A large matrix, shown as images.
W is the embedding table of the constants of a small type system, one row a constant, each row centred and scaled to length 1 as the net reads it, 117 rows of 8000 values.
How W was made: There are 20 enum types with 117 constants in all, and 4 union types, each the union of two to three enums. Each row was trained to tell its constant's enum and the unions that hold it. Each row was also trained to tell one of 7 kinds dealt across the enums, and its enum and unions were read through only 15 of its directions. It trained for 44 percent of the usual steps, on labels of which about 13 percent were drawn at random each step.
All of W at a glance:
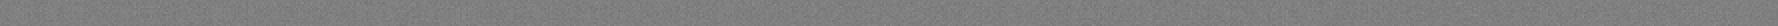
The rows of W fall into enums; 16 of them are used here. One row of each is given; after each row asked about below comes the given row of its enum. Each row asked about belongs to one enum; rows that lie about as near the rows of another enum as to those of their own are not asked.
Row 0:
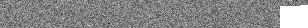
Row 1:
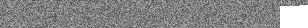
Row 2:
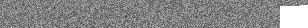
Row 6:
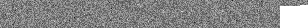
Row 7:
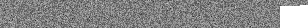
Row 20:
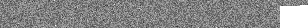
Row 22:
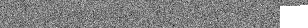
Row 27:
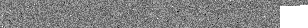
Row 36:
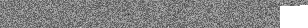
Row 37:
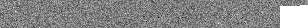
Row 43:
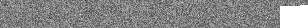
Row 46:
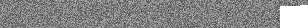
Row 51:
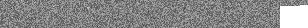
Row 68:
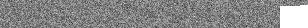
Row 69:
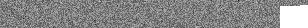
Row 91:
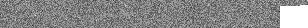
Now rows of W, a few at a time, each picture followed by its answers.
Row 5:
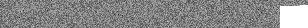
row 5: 20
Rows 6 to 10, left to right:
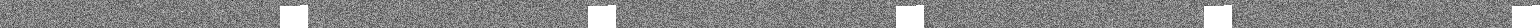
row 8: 37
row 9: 1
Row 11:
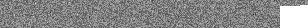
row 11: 37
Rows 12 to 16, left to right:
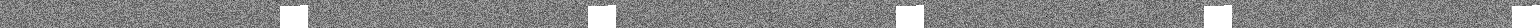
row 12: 0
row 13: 22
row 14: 69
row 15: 51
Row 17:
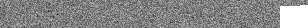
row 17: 1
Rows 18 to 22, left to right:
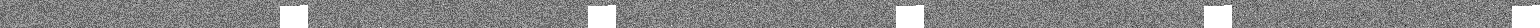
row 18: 1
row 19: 36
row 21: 6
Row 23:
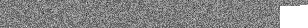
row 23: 69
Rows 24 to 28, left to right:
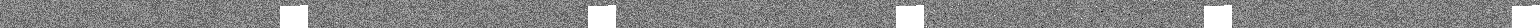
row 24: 43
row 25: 91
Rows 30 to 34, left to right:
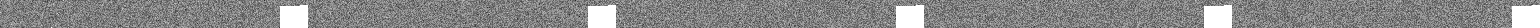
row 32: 36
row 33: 37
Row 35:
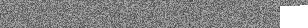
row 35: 1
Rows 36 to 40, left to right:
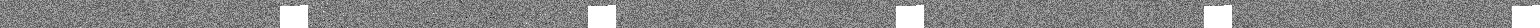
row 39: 51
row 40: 46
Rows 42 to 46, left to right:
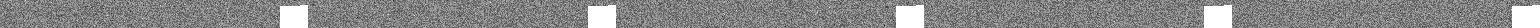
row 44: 6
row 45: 7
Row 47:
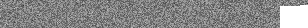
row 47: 51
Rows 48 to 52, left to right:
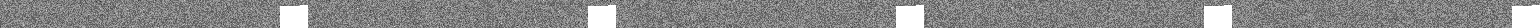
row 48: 20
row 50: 7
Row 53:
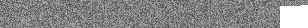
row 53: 37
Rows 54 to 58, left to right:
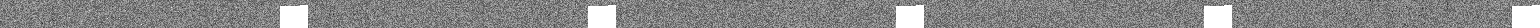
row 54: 51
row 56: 1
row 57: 2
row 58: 22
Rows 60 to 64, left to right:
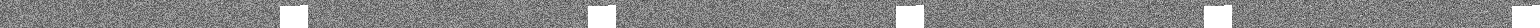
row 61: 6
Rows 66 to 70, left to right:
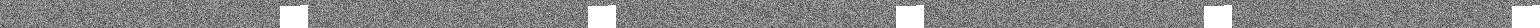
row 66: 6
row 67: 43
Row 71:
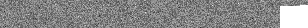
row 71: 27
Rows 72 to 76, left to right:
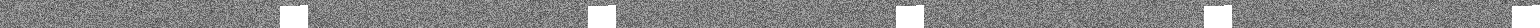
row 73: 51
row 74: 46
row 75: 69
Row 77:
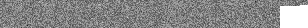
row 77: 22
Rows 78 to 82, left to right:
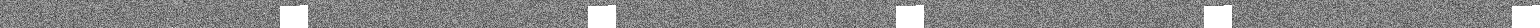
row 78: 22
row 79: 51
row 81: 20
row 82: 46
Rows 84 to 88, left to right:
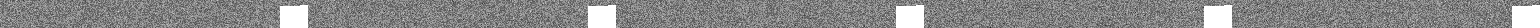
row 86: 43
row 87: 46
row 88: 91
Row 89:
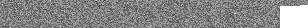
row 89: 68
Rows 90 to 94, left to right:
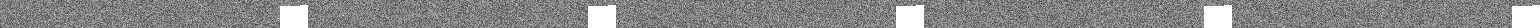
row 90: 36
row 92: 7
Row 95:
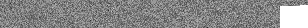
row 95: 27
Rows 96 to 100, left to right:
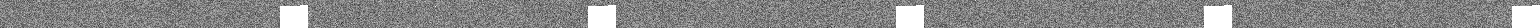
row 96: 68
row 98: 1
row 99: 46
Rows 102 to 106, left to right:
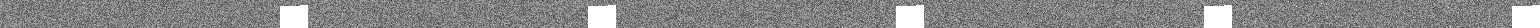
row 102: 7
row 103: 22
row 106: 6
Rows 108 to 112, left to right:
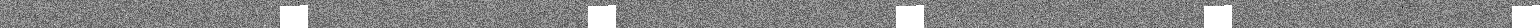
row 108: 6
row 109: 0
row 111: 37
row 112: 68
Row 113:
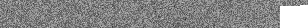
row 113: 69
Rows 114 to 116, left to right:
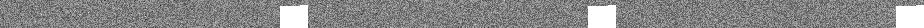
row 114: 37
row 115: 46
